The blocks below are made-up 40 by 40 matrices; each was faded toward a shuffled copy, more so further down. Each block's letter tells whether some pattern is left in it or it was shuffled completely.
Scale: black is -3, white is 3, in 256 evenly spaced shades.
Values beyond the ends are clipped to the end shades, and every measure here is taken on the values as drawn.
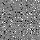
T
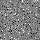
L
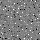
L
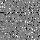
T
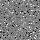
L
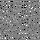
T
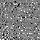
T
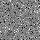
L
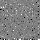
T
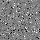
L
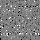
T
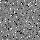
L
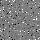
L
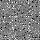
T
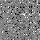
T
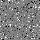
T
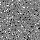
L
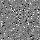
T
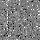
T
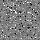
T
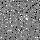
T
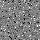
T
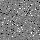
L
